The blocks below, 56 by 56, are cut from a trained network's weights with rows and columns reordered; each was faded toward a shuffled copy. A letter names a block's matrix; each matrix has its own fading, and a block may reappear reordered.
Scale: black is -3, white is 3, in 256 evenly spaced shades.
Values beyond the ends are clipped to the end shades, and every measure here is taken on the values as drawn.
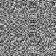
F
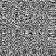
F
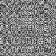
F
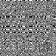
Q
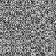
F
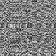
F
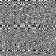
Q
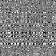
Q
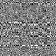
Q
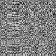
F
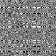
Q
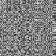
F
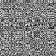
F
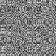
F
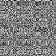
F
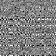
Q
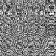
F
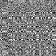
Q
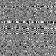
Q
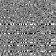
Q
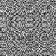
F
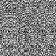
F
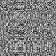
F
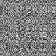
F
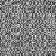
F
